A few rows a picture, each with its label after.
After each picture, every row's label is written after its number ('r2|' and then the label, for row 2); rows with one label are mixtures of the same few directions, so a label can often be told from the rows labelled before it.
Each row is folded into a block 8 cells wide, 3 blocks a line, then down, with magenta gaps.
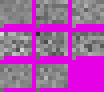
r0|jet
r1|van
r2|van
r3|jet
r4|jet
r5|van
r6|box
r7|box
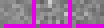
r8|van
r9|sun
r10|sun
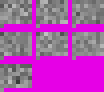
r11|box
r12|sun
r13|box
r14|jet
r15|sun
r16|sun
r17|van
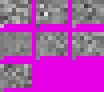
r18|jet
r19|box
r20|van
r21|jet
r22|box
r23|van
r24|sun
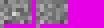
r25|sun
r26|box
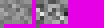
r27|van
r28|van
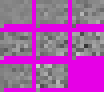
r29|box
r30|box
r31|box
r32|jet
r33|box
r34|sun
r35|jet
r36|jet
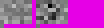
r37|jet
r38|van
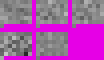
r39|jet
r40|sun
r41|sun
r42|box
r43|sun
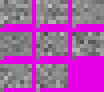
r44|jet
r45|jet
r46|van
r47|van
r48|sun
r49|jet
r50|box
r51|jet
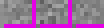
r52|jet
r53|jet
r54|box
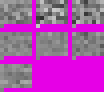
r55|van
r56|jet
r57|sun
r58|van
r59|sun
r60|sun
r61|jet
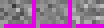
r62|van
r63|van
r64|jet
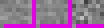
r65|jet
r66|sun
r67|sun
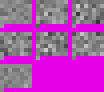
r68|van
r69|box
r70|box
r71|jet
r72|sun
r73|sun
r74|box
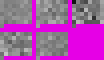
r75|box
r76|jet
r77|jet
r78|jet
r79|box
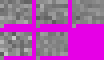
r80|van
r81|van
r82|jet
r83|jet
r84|sun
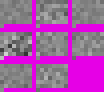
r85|sun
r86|van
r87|box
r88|box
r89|jet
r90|box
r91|box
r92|box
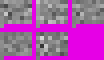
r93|box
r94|jet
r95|box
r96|van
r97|box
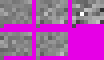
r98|van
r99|box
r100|box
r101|van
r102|box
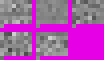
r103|jet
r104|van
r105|jet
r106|sun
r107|van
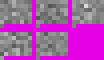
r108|sun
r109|van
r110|van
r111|jet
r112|sun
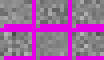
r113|van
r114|sun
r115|sun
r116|sun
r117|box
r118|sun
